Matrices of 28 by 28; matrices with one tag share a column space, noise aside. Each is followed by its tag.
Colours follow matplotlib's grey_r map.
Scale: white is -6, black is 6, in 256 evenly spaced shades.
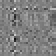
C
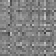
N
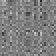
N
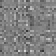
C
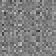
N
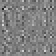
C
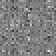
C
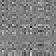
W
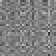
N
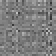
N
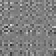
W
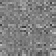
W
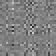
W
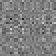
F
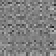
W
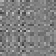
N
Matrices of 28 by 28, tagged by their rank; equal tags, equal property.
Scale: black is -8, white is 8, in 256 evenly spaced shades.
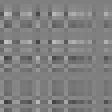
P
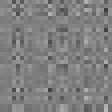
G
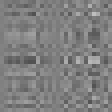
G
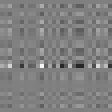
P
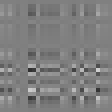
P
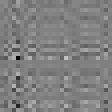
G
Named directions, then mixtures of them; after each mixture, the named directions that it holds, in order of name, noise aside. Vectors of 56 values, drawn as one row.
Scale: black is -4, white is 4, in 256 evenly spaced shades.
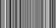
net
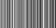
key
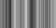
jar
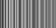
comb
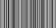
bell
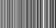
key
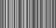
comb, key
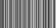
bell, key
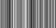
jar, key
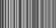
comb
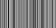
bell, comb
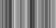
jar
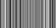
net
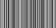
bell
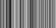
jar, net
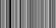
jar, net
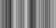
jar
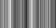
jar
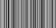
bell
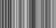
comb, jar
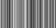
jar, key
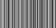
bell, key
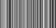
key, net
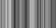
jar
